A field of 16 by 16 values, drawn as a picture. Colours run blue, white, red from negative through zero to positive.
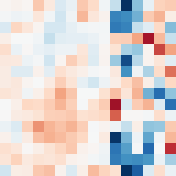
A vertical seam about 60% of the way across splits the table, and the left part is calmer. The halves do not mirror each other. The bottom right is the ninth with the lowest average. Overall the values sit about 50% of the way up the scale.
